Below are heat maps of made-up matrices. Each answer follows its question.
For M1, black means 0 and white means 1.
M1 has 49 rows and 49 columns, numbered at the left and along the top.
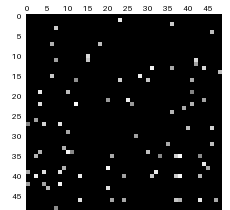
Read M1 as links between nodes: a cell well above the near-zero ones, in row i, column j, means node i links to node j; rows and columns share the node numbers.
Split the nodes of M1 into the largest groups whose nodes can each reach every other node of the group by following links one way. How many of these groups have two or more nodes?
0
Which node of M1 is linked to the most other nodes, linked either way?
node 46
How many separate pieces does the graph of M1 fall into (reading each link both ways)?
2
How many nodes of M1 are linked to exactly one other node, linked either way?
8
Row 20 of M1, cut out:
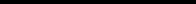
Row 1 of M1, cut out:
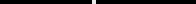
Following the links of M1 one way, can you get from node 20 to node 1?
no
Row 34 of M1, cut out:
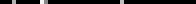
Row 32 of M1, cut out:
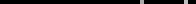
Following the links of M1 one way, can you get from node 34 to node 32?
no
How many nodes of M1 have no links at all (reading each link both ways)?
1
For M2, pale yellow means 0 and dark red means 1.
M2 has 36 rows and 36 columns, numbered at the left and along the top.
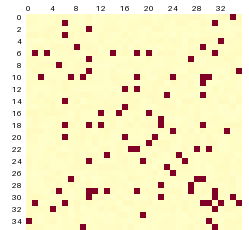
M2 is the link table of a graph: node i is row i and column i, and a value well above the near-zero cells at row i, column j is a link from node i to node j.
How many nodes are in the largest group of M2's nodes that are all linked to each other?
3
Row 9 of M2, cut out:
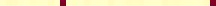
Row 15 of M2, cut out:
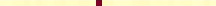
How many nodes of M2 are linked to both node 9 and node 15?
0
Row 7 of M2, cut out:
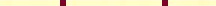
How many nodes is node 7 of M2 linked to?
2
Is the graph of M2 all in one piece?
yes
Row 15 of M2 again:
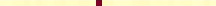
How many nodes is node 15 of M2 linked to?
1
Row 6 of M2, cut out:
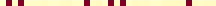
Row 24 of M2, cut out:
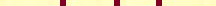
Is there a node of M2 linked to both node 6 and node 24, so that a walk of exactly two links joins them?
no
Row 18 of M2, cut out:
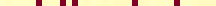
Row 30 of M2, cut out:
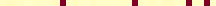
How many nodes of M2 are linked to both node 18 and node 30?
2
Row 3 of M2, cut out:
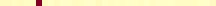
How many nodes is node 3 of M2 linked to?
1
